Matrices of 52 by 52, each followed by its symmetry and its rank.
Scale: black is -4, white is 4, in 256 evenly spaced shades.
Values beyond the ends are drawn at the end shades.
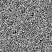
symmetric, full rank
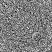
symmetric, full rank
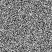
neither, full rank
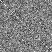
symmetric, full rank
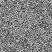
symmetric, full rank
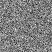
neither, full rank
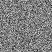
neither, full rank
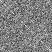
symmetric, full rank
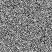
neither, full rank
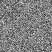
symmetric, full rank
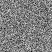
neither, full rank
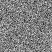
neither, full rank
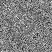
symmetric, full rank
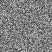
symmetric, full rank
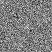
symmetric, full rank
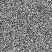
neither, full rank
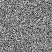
neither, full rank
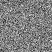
neither, full rank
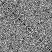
symmetric, full rank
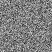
neither, full rank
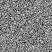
symmetric, full rank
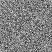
symmetric, full rank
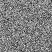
neither, full rank
